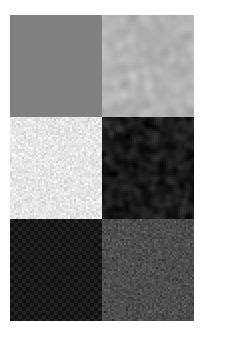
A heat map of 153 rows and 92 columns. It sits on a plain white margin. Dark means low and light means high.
The table splits into 3 rows of 2 panels. Panel 1,1: middling, flat. Panel 1,2: high, blotchy, faint in contrast. Panel 2,1: very high, fine-grained, faint in contrast. Panel 2,2: very low, blotchy, faint in contrast. Panel 3,1: very low, checkered, faint in contrast. Panel 3,2: low, fine-grained, faint in contrast.
